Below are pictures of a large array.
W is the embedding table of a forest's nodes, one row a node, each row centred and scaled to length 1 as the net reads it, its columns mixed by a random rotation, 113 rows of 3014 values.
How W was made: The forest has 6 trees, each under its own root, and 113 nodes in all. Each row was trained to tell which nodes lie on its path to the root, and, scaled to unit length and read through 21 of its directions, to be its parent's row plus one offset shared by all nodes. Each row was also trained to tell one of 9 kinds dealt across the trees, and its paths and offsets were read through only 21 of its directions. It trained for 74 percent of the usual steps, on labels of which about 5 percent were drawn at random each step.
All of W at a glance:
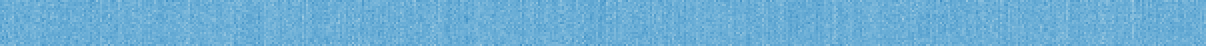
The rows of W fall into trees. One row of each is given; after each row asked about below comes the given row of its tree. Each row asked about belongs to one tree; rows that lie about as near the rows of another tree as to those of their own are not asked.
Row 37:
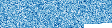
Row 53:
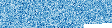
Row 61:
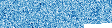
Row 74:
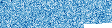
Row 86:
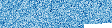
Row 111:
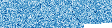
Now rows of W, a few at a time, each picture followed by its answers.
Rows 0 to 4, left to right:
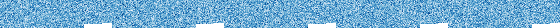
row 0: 61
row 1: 37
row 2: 61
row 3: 37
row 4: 61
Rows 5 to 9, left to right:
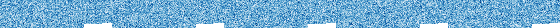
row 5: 111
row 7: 74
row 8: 37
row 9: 37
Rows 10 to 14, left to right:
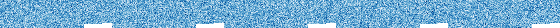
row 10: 61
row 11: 74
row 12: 74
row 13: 74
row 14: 37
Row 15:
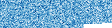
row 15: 53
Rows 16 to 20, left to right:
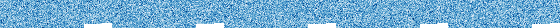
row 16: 86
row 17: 61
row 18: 61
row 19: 111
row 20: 111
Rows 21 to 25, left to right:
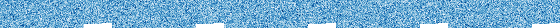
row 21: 37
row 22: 86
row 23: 74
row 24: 37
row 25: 111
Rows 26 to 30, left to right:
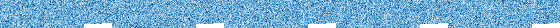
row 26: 53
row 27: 111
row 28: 61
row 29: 53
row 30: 74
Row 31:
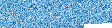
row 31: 111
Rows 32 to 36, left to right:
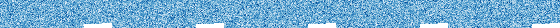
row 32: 74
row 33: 74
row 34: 53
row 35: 111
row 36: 37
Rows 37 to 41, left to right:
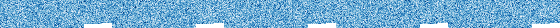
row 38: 86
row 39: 86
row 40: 111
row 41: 86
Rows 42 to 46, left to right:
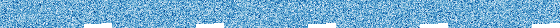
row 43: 37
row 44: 74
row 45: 74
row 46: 111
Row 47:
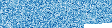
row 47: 74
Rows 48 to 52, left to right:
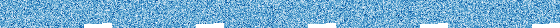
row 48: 111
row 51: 61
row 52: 111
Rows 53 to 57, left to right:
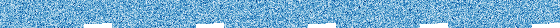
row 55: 37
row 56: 86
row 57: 111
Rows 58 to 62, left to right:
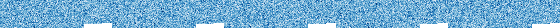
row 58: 86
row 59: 86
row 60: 53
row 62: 53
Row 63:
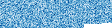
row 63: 111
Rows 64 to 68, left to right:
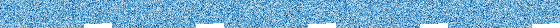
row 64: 61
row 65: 86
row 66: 61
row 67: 74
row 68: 53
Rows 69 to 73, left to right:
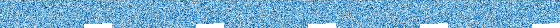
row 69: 53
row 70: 74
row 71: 86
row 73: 37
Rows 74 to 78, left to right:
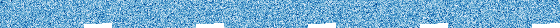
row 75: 53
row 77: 37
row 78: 86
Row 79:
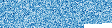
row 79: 61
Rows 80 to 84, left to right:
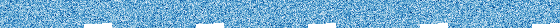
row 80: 61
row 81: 111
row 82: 111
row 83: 61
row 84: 53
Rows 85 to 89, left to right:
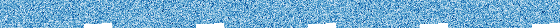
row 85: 61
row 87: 111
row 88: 53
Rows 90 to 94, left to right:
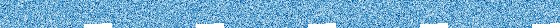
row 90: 61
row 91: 86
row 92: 111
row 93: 111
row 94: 37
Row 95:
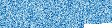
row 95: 111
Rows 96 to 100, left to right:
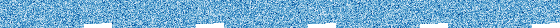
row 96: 74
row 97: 37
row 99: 53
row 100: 61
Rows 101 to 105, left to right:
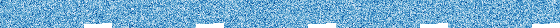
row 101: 74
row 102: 86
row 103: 53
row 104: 74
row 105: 111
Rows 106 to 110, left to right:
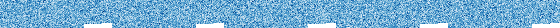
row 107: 86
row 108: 86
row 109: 37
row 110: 53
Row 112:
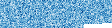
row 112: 53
